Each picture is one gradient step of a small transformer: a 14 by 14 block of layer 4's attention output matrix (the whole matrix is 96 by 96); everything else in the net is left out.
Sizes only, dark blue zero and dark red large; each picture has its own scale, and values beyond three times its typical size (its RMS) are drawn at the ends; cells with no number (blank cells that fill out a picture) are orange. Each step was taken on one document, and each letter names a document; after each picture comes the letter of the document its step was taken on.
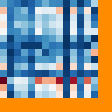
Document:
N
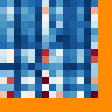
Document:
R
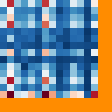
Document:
R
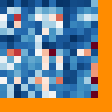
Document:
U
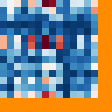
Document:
R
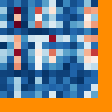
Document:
U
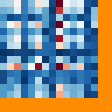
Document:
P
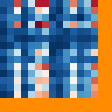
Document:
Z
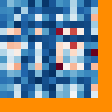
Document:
P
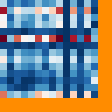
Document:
N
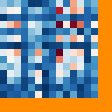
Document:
P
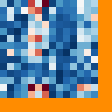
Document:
Z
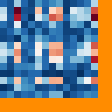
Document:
U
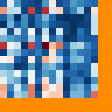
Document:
R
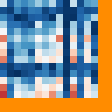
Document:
N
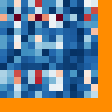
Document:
U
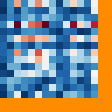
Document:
Z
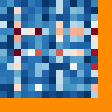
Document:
P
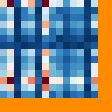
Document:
R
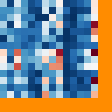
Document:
U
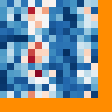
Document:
Z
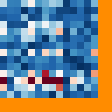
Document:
R
